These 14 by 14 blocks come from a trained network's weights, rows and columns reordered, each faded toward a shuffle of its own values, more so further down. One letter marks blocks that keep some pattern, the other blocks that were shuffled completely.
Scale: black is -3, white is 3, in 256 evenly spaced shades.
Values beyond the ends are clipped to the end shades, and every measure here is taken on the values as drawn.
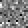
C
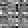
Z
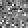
C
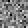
C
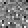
C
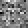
Z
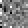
Z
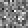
C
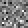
C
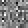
Z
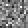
C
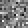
C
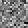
Z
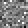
C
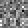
Z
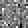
C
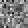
Z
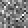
C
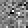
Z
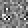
Z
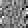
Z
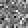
C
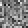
C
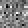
Z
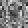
Z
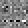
Z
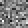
C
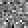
C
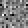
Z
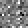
Z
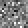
C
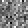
C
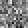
Z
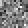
C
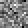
C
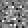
C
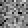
Z
